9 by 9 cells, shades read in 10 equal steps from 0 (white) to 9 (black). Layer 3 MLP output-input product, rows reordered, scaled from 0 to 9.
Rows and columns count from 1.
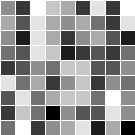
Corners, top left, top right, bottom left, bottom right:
4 0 5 9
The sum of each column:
42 41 27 38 37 34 47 41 40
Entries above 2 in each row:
5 7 8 7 7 7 5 7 7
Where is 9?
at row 8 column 4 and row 9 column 9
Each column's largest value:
7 8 7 9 8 7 8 7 9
